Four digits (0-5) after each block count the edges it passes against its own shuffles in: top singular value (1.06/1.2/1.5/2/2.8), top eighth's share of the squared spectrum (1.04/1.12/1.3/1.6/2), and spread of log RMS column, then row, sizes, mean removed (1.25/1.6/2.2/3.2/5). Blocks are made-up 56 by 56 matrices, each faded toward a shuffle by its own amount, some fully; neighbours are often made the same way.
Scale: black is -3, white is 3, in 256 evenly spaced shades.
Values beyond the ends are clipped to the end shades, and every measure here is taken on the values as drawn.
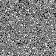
2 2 0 0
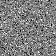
0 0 0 0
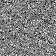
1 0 0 0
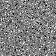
0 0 0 0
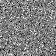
1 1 0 0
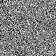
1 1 0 0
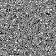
2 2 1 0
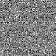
3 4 2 2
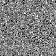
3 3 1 1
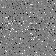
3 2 0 1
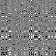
5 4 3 3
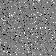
0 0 0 1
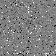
1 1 0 1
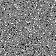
0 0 0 0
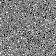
0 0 0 0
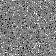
2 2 0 0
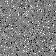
1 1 0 0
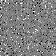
2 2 0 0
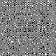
4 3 2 2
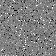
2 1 0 0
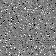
2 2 0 0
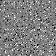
3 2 1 1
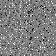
3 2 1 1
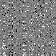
4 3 2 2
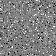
2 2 0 0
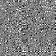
4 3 2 2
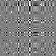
5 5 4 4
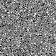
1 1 0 0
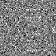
3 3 1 1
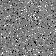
2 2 0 0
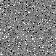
2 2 0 1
